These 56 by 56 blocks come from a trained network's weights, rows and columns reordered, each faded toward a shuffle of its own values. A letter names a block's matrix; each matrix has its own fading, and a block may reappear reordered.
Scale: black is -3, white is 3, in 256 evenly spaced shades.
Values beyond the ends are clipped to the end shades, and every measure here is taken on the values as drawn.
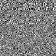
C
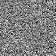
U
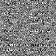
C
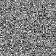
U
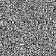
C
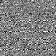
C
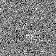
U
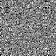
C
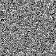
U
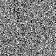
U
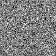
U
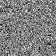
U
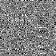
C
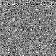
C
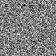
U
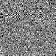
C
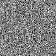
U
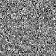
U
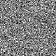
U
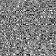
C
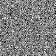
U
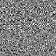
C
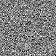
C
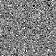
C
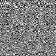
C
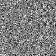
U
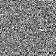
C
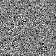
U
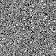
U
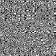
C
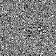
U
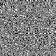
C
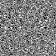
C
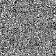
U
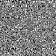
C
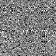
C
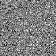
U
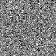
U
